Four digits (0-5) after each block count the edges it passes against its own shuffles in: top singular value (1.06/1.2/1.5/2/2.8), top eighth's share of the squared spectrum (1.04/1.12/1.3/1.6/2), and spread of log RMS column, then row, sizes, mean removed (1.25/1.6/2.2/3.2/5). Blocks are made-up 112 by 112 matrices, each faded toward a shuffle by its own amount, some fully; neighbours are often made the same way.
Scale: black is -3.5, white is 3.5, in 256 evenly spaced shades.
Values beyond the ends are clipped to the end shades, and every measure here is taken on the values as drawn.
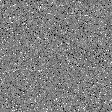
0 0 0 0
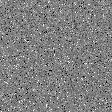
0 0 0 0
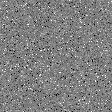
0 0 0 1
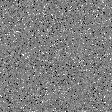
0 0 0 0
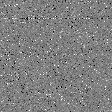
2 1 0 1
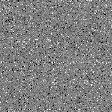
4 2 1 1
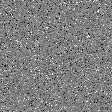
0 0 0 0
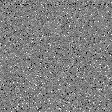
3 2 0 1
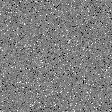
1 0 0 0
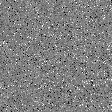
2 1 0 0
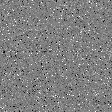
2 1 0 0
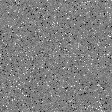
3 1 0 0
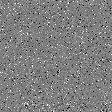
3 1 0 0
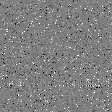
3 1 0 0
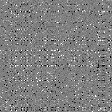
5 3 2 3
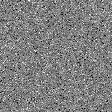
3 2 0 0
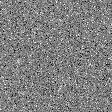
1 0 0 0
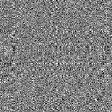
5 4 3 3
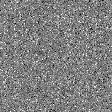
3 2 1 0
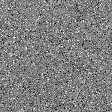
2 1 0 0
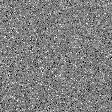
2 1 0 0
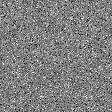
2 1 0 0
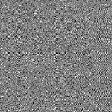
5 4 3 3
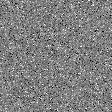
2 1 0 0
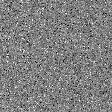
2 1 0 0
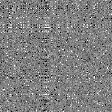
4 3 2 2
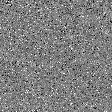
1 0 0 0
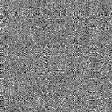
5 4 3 3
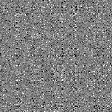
4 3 2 2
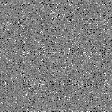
4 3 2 2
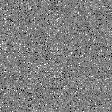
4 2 1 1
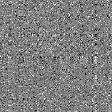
4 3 2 2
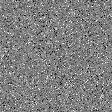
2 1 0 0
